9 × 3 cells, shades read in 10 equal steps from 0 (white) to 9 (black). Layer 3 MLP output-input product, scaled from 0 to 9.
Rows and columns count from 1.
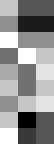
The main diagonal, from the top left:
2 8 4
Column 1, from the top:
2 4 0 5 3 2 4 2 0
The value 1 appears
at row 5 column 3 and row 7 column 3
